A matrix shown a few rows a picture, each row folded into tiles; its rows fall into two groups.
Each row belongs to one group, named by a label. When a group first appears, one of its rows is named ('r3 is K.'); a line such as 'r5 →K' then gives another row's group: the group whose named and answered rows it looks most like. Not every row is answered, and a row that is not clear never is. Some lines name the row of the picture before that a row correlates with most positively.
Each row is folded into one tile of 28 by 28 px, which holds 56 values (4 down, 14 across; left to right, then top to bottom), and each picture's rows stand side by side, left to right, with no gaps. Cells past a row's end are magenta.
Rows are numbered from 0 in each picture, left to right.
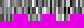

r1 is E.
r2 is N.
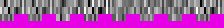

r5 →E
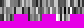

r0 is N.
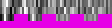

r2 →E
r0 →N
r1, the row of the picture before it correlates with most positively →1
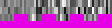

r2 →N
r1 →N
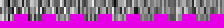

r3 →N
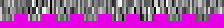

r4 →N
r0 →N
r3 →E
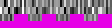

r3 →E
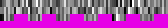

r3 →E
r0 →N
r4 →N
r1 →N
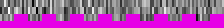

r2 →N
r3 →E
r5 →N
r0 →E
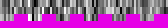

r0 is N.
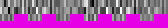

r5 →E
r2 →N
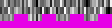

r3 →N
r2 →E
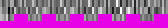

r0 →N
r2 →E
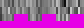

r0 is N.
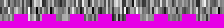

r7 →N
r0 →E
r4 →N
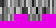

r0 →N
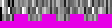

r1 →E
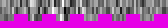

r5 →N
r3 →N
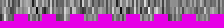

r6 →N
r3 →E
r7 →E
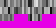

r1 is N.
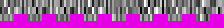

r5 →E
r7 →N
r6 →E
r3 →E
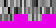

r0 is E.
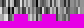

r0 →N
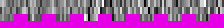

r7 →N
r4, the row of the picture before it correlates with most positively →2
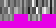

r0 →E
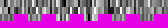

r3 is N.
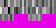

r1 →E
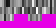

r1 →E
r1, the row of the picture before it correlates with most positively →1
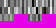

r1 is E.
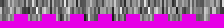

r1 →E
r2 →N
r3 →N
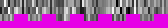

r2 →N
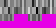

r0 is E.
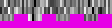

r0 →E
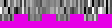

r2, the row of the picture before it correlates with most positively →3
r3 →E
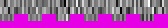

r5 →N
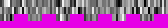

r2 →N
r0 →N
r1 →E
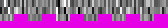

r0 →E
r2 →N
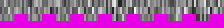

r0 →E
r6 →N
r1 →N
